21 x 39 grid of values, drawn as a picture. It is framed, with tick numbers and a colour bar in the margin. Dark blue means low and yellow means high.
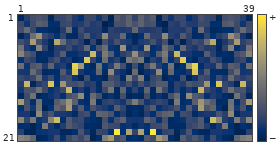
Grain: fine. Odd rows or columns: none. Stripes: none. Mirror symmetry: left to right. Average level on the scale: 20%.
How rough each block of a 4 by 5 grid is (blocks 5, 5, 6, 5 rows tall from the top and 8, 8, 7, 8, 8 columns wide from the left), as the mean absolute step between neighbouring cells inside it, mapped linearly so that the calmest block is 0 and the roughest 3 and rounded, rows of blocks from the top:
10001 | 13231 | 21112 | 20202
